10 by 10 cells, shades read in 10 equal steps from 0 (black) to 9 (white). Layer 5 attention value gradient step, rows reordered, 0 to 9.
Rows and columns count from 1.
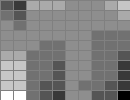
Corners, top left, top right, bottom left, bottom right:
3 7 9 0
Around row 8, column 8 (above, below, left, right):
4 4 5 4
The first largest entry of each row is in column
10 10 1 1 1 1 1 1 1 1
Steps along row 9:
same down down same up down same down down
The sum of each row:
51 48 49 47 45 45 45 45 42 43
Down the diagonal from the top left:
3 3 5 5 4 5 5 4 3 0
